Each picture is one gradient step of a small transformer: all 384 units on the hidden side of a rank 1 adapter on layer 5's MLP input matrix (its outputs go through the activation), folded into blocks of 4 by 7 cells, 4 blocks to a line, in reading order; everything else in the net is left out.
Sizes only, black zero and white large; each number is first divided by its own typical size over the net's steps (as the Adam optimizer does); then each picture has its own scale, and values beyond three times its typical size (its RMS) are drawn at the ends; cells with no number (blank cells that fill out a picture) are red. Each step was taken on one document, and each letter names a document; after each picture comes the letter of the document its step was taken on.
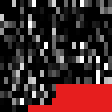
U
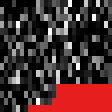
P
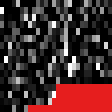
P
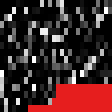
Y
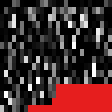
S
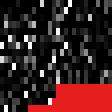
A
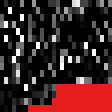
U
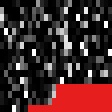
P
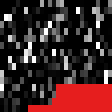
Y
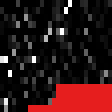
A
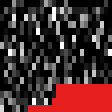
S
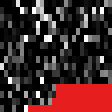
P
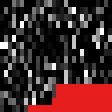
S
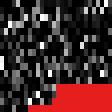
P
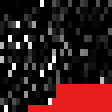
A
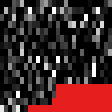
S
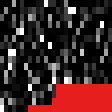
S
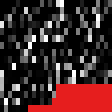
Y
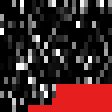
U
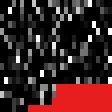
U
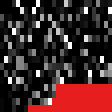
P
